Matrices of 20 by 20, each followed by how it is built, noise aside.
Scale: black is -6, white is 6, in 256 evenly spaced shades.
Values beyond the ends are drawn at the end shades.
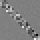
banded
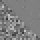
lower triangular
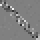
banded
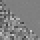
lower triangular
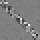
banded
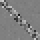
banded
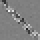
banded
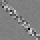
banded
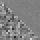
lower triangular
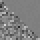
lower triangular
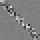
banded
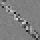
banded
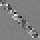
banded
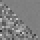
lower triangular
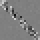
banded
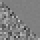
lower triangular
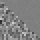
lower triangular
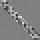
banded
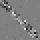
banded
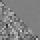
lower triangular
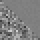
lower triangular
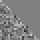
lower triangular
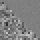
lower triangular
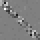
banded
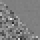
lower triangular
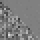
lower triangular
